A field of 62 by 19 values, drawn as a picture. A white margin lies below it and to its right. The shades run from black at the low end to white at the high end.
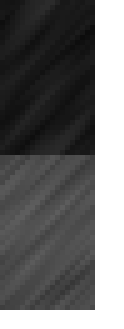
It is made of 2 by 1 panels. Panel 1,1: very low, slanting up to the right, faint in contrast. Panel 2,1: low, slanting up to the right, faint in contrast.
